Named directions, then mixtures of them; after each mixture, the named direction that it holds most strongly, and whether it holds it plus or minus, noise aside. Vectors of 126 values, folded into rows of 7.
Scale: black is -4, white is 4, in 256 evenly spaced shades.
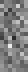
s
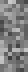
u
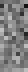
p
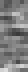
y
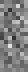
s, plus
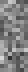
u, plus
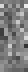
p, minus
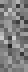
s, minus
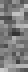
y, plus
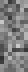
u, minus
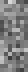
u, plus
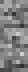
y, minus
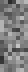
u, minus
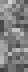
u, plus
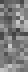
s, plus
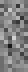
s, minus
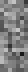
u, plus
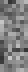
u, minus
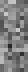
u, plus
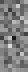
s, plus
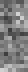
y, plus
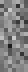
s, minus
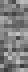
u, minus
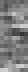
y, plus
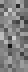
s, minus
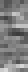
y, plus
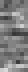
y, plus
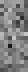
s, minus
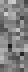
u, plus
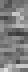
y, plus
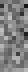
p, plus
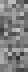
u, plus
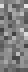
p, minus
